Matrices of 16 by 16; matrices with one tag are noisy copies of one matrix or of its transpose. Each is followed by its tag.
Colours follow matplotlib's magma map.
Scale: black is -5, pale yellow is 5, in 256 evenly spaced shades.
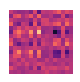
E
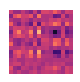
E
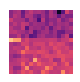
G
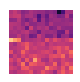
G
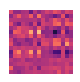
E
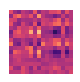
E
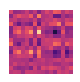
E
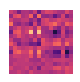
E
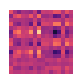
E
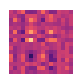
E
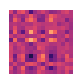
E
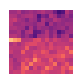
G
